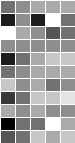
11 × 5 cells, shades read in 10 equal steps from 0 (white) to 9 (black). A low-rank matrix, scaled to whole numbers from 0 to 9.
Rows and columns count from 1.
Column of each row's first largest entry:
1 1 4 1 1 1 4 1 2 1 1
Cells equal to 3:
13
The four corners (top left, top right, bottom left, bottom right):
5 3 6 2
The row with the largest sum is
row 2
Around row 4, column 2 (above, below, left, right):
3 5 4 4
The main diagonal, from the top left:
5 4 4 4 2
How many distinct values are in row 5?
4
